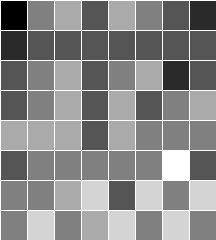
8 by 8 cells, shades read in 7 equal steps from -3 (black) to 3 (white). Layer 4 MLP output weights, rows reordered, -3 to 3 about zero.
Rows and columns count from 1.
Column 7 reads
-1 -1 -2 0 0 3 0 2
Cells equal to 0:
21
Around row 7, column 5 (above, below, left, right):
0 2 2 2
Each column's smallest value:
-3 -1 -1 -1 -1 -1 -2 -2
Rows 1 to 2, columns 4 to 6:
-1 1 0 | -1 -1 -1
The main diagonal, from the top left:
-3 -1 1 -1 1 0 0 0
